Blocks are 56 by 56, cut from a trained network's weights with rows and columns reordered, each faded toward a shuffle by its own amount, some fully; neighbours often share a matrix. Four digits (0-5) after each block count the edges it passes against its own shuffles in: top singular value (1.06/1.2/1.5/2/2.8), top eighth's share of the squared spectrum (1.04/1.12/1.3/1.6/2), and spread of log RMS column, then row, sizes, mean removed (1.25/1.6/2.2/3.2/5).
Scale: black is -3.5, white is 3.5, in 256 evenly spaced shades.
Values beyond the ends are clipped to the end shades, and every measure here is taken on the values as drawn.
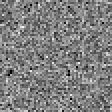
1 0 0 0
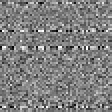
4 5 0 3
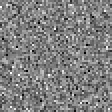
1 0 0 0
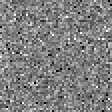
1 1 0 0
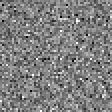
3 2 0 1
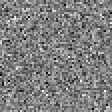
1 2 0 1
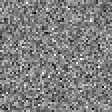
1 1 0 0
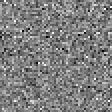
3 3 0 1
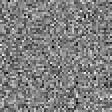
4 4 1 1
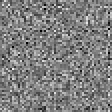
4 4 2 1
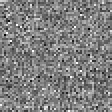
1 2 0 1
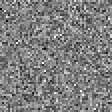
0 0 0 0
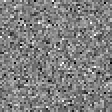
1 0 0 0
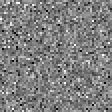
0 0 0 0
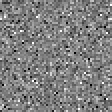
0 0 0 0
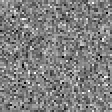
1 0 0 0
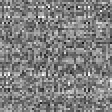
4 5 1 2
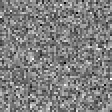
1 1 0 0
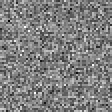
2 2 0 0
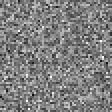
1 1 0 0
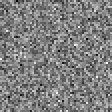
0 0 0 0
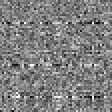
4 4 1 3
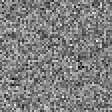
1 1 0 0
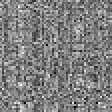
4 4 1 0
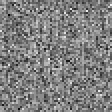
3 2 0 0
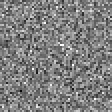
1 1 0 0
